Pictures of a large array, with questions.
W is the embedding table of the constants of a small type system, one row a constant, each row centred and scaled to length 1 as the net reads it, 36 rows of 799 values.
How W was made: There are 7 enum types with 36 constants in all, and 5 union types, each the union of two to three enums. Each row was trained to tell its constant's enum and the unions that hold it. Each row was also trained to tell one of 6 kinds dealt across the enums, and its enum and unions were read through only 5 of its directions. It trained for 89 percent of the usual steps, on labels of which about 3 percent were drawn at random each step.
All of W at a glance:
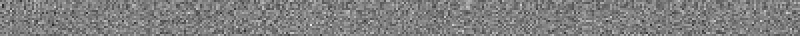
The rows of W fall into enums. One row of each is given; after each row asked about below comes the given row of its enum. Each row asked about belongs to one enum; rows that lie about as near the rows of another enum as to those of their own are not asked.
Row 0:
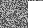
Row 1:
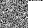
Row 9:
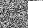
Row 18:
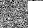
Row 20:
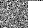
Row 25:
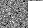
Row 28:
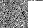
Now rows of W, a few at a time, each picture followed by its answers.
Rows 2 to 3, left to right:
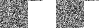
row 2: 9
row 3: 9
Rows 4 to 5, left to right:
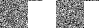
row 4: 1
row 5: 20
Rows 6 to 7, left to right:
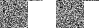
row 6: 9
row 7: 20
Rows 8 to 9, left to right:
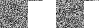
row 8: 1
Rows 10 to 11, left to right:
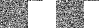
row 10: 28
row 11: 18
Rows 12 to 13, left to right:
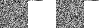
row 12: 28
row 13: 28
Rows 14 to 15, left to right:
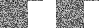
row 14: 18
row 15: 0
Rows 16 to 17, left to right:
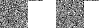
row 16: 1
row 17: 25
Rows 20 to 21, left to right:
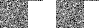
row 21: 20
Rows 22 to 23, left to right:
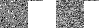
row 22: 0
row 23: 18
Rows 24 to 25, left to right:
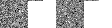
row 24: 28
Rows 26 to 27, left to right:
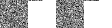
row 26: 1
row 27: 18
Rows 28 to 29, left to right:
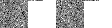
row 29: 0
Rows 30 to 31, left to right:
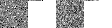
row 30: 0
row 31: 9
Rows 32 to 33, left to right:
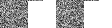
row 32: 0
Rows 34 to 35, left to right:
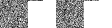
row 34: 18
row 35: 1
